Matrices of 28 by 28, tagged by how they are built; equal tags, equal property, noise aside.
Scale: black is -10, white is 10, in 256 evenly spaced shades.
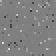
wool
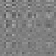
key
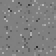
wool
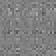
key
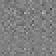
key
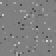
wool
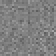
key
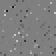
wool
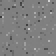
wool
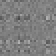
key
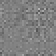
key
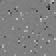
wool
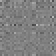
key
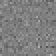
key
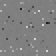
wool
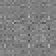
key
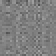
key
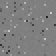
wool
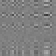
key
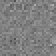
key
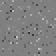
wool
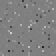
wool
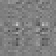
key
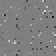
wool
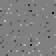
wool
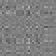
key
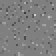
wool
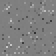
wool
